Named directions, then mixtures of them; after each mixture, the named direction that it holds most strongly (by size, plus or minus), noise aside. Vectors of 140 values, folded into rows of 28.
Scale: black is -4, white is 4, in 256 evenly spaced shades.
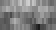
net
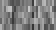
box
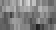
net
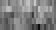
net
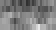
net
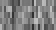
box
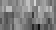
net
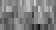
net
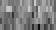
box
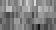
net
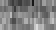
net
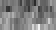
net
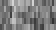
box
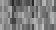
box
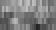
net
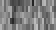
box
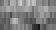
net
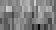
net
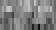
net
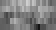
net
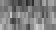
net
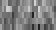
box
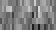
box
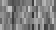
box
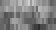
net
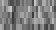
box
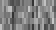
box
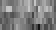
net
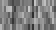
box
